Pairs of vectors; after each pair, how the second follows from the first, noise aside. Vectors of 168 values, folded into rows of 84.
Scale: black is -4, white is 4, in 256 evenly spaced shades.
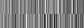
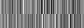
wrapped around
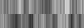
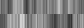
wrapped around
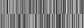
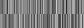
sign-scrambled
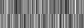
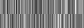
sign-scrambled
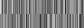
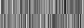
sign-scrambled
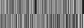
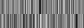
wrapped around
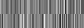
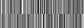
wrapped around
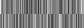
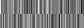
sign-scrambled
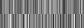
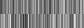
sign-scrambled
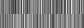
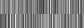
wrapped around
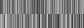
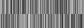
wrapped around
